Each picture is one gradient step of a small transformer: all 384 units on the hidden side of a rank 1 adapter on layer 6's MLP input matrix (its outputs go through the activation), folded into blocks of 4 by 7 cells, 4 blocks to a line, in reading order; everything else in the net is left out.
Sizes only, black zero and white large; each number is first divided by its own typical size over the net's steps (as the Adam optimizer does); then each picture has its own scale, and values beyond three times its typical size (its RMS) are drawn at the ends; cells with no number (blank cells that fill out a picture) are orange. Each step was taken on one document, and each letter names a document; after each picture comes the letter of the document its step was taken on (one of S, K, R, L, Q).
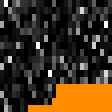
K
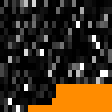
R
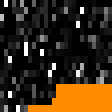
R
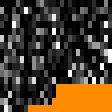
K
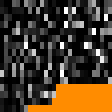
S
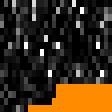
R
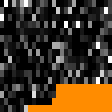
R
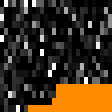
R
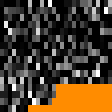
S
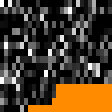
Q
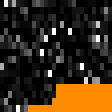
K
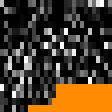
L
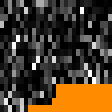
K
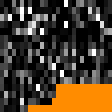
S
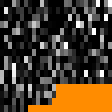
S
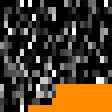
S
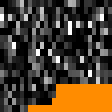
K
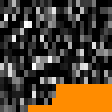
K
